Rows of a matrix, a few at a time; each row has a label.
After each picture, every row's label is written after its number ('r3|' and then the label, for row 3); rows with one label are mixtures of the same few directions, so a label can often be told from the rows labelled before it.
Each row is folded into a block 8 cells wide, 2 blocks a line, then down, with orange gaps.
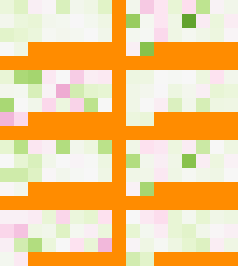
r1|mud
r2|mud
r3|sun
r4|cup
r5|mud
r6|mud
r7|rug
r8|sun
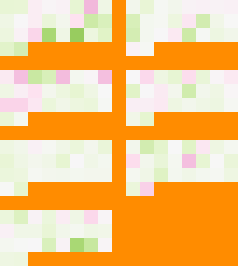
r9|cup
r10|sun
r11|mud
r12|mud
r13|mud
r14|mud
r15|cup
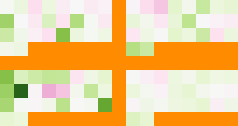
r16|sun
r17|sun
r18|rug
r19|sun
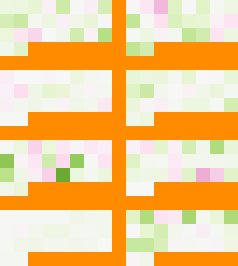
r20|rug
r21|sun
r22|rug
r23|rug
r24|sun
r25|cup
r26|rug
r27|mud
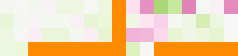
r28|cup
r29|mud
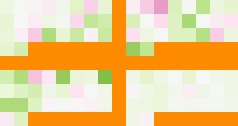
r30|cup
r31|sun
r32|mud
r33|mud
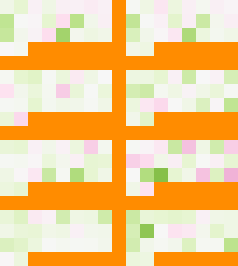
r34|sun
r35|sun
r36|mud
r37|rug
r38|cup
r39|rug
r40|mud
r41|rug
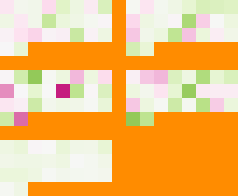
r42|rug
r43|sun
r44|mud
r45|sun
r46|mud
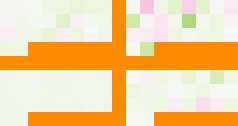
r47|sun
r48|mud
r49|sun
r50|cup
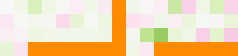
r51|mud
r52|rug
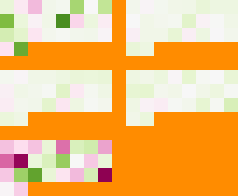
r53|mud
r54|sun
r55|sun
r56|rug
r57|rug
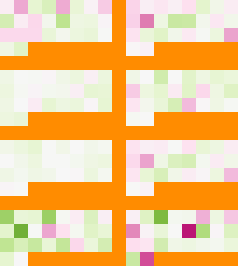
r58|mud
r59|rug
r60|cup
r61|sun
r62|sun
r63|rug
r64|rug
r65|mud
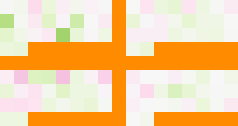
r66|sun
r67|mud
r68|mud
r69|rug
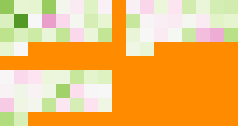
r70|rug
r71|cup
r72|sun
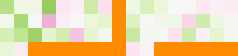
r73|rug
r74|sun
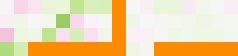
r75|sun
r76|mud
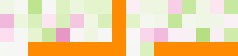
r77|sun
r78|rug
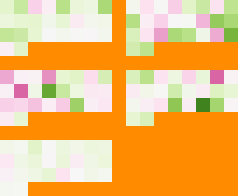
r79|mud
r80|cup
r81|rug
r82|cup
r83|sun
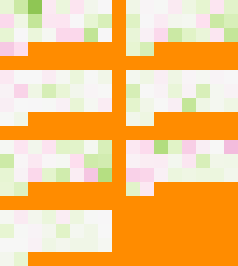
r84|sun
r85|cup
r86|rug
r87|sun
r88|cup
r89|mud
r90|mud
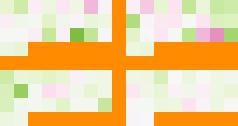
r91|cup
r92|cup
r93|rug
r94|sun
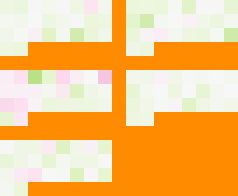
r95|cup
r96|rug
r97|mud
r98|sun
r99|rug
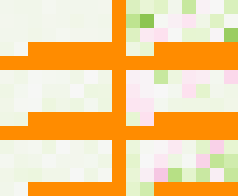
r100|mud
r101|rug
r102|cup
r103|mud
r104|rug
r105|cup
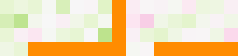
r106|rug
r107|rug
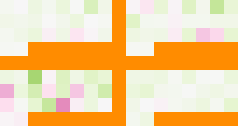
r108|cup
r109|cup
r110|sun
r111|rug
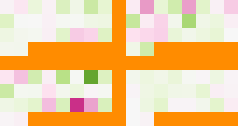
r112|cup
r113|mud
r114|cup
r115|cup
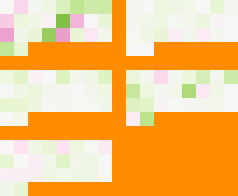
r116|sun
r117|cup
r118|mud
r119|mud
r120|mud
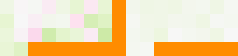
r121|cup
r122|cup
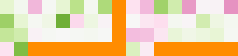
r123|mud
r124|mud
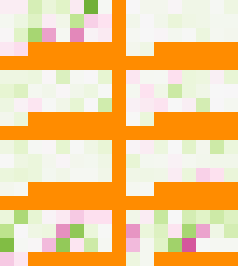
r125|cup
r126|rug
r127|rug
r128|rug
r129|mud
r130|cup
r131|sun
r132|sun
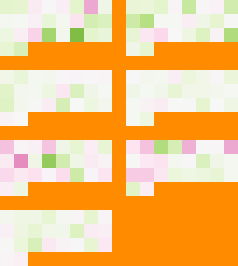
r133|cup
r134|rug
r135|sun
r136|rug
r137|rug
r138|mud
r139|cup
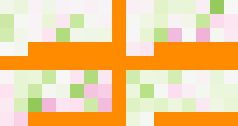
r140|sun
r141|cup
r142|cup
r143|rug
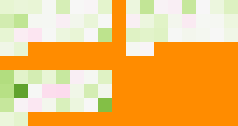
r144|rug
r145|mud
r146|rug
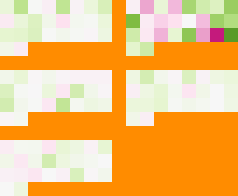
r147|mud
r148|cup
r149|sun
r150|mud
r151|rug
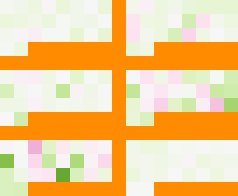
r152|rug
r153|sun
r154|mud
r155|cup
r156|sun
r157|sun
